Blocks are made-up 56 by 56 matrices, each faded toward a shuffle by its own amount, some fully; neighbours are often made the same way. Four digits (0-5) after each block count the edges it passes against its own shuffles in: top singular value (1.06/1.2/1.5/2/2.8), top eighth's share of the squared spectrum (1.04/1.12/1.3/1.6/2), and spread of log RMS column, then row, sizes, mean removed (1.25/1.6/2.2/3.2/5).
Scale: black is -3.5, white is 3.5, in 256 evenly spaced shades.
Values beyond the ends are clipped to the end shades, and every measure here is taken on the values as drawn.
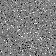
0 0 0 0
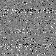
2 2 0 2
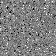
1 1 0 0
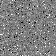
0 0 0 0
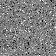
2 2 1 0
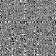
4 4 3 2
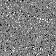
1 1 0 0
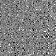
3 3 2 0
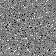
0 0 0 0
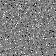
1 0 0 0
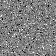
0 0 0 0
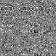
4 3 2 2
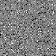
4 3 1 2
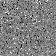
1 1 0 0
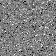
1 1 0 0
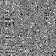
3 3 1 1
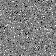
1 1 0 0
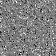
1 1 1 0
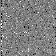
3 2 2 0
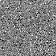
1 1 1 0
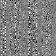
2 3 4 0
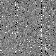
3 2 2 0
